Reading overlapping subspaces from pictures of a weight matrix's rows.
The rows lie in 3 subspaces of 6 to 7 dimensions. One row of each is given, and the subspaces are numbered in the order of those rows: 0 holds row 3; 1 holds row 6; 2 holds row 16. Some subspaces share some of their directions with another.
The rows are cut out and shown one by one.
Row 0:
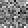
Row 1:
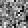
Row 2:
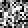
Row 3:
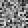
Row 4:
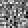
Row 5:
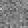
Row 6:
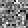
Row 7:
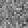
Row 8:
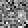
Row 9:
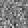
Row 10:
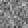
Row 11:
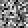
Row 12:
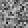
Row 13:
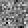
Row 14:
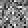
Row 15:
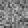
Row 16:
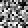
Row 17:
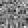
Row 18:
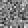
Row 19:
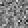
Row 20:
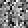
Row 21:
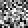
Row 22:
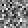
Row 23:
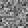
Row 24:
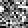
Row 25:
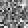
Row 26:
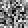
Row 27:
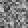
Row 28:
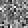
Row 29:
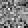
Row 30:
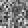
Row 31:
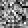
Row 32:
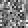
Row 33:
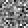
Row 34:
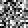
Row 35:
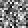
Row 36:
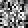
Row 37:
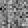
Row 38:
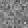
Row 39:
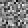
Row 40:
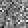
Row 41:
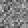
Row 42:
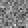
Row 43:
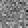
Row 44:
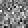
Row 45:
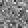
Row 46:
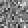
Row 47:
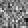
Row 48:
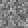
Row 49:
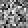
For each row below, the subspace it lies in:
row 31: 1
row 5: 2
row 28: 2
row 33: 2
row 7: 2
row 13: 1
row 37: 2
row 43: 2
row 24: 1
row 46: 2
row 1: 1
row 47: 1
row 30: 2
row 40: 0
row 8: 2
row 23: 2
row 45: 2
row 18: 1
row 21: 2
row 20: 2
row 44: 2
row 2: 0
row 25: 2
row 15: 1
